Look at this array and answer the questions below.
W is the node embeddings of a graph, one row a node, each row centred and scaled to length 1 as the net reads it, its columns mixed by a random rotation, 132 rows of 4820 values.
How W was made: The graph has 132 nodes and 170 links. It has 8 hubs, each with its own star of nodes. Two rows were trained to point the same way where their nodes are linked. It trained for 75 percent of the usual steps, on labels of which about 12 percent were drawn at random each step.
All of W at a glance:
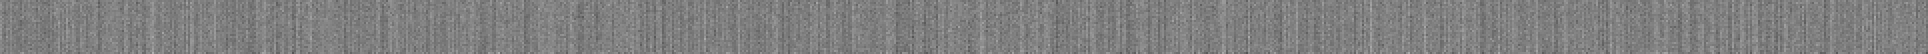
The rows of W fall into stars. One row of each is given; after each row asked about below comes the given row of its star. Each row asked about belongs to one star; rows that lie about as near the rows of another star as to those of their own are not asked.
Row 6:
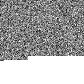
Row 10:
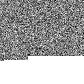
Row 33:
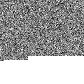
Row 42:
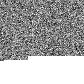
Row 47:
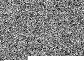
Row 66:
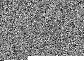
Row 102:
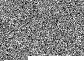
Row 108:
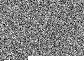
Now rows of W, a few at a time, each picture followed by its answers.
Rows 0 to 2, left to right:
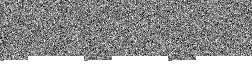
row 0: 42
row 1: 102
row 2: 6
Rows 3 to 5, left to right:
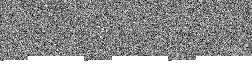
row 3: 66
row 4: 10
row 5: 33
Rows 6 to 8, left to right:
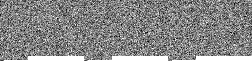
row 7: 6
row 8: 102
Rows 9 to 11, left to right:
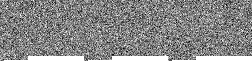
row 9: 33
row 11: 6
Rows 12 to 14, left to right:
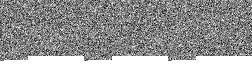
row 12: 33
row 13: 108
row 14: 66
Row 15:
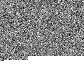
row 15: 10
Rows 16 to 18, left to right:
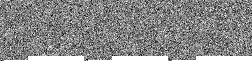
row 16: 108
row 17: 10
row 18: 42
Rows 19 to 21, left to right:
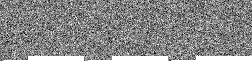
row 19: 42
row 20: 47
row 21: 102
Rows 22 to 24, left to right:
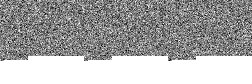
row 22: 108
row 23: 33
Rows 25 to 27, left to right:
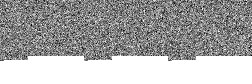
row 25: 66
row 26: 6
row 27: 42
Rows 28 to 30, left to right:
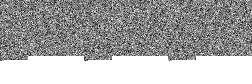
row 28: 47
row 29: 108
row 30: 108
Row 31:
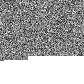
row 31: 6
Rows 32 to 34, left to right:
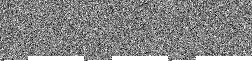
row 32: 6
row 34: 33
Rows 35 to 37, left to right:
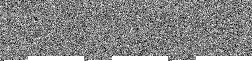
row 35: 66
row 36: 10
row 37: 10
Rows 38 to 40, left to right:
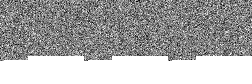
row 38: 33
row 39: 10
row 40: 10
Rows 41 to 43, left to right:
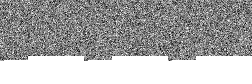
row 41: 10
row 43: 42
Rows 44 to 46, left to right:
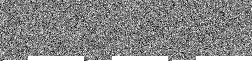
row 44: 42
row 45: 47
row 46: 33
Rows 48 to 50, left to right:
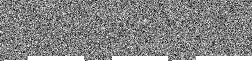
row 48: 102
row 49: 42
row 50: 66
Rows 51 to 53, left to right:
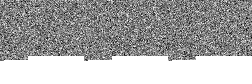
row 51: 42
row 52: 66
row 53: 6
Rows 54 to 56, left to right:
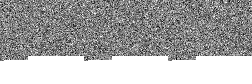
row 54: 66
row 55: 10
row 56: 102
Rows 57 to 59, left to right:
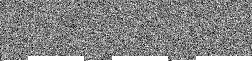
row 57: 47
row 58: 47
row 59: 66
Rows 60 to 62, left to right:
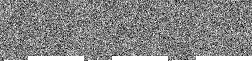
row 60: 10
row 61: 66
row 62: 6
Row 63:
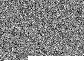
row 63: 33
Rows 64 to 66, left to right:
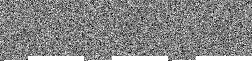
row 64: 6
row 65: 108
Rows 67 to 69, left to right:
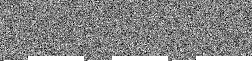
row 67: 102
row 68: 33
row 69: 33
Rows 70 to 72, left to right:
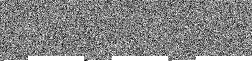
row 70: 33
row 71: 42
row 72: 6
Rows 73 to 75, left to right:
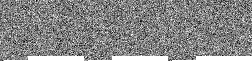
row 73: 6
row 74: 6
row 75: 10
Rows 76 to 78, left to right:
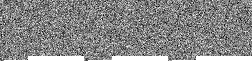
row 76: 42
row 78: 102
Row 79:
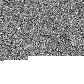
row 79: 42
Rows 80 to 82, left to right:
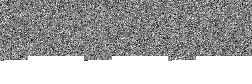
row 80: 42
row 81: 66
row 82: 10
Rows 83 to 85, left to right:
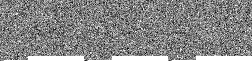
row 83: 6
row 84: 33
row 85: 33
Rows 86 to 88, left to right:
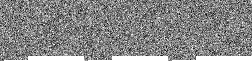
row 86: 108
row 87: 42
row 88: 102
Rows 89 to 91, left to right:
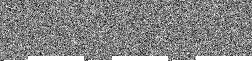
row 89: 66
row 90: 10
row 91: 6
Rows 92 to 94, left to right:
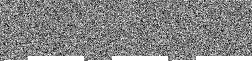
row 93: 6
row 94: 108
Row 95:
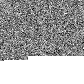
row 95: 10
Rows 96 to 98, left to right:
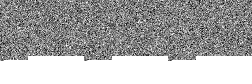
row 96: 42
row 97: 42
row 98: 66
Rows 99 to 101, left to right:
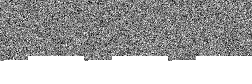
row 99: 102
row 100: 42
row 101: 47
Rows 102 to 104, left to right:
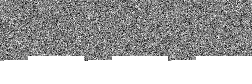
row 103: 66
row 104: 47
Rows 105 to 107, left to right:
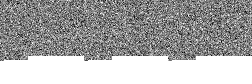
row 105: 6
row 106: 10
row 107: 33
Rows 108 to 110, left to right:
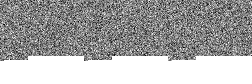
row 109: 47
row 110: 33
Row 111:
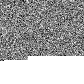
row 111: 66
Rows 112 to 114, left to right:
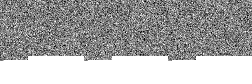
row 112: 108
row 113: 102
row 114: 102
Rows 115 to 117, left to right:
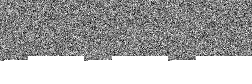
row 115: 10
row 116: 47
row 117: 47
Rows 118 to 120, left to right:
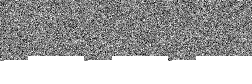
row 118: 6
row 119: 102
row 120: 42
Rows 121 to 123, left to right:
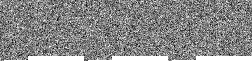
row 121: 108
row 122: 66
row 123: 102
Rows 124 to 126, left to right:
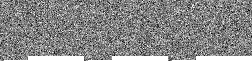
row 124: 33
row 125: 47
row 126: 108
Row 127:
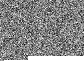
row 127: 6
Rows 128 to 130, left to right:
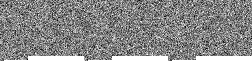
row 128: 6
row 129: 10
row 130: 10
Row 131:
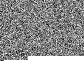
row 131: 6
